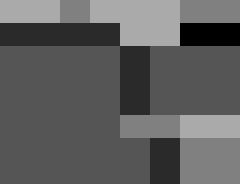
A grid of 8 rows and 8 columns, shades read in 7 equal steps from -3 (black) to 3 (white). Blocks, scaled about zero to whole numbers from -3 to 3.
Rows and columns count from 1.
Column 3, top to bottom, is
0 -2 -1 -1 -1 -1 -1 -1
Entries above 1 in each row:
0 0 0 0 0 0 0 0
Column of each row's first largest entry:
1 5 1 1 1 7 7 7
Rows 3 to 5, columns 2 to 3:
-1 -1 | -1 -1 | -1 -1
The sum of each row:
5 -12 -9 -9 -9 -2 -7 -7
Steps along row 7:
same same same same down up same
